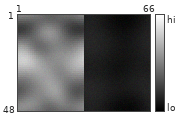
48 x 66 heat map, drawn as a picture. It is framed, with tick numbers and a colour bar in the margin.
The table splits into one row of 2 panels. Panel 1,1: middling, smooth, strong in contrast. Panel 1,2: very low, smooth, faint in contrast.
